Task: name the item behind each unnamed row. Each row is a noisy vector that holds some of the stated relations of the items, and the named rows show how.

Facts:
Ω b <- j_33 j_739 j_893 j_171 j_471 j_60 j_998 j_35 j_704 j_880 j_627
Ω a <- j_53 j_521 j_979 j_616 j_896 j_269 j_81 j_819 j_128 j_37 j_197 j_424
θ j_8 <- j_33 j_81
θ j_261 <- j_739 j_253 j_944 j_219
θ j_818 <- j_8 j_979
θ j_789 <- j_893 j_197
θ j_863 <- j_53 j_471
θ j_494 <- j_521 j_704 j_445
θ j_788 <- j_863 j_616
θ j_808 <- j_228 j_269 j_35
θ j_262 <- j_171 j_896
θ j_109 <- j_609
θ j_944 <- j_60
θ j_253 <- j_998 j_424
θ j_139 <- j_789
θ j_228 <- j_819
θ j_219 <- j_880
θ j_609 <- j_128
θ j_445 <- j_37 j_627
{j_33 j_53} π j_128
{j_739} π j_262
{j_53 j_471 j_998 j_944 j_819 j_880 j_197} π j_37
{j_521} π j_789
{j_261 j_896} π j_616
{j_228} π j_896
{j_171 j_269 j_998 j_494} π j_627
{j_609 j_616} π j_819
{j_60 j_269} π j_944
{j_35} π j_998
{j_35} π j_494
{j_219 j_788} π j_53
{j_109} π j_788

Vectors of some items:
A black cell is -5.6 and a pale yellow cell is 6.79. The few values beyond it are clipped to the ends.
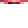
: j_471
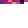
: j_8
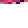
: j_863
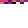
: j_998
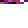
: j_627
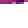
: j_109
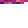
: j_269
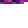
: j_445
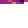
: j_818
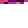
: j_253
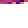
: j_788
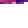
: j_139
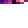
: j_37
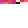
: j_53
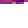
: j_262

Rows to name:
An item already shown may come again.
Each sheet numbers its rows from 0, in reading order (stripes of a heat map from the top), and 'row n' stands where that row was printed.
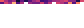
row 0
j_789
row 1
j_494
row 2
j_788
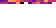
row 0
j_33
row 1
j_979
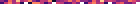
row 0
j_81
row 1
j_197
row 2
j_171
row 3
j_81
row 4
j_896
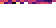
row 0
j_998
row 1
j_261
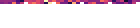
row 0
j_609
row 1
j_53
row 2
j_739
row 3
j_896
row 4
j_445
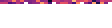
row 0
j_35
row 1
j_8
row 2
j_616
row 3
j_424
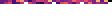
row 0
j_521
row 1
j_704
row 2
j_819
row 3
j_893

